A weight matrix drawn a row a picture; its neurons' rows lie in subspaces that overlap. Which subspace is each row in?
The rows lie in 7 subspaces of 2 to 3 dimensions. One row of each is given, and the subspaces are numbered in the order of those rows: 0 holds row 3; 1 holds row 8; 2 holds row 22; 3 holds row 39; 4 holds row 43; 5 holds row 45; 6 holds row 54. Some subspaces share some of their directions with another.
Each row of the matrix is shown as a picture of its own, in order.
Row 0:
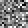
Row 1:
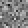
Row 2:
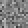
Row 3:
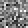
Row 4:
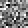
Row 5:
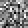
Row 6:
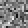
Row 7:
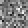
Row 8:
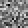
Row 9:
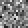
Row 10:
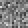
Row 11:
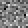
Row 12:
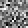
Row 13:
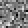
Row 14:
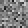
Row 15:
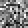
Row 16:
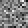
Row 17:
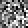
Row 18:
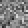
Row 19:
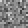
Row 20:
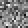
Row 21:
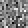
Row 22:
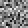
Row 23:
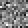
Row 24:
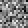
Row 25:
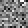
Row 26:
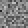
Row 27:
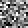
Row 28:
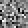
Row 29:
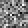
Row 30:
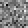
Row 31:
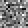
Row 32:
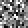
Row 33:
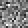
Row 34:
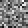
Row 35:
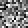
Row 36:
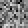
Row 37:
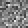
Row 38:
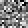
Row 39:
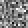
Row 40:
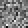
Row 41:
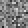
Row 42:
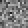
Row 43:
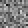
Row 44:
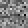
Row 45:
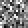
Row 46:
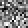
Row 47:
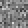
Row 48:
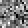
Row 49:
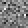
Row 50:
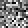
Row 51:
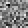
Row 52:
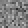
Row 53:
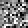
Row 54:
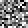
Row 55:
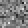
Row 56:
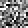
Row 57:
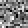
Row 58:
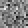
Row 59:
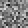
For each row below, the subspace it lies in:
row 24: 0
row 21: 0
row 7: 3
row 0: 6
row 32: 5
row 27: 2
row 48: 2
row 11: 2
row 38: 6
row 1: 5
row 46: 1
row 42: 4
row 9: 5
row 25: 6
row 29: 6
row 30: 0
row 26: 0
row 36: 5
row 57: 4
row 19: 4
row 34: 6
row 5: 5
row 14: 6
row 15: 5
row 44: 2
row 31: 1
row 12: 1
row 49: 2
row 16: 6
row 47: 0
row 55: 2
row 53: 6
